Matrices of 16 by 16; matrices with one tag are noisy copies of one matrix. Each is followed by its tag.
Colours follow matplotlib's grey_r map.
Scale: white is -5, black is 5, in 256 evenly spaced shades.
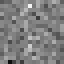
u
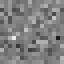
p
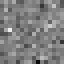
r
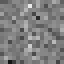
u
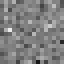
r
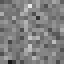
u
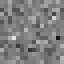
p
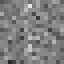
u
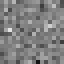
r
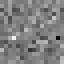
p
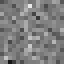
u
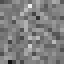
u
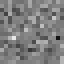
p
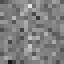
u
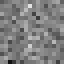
u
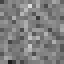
u
